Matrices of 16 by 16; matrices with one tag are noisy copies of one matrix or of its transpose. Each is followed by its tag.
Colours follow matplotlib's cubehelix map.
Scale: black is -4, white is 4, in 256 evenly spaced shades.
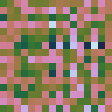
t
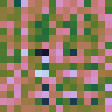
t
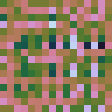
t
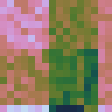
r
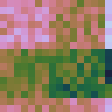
r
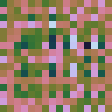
t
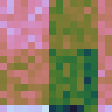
r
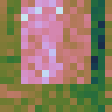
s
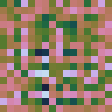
t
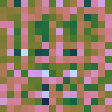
t
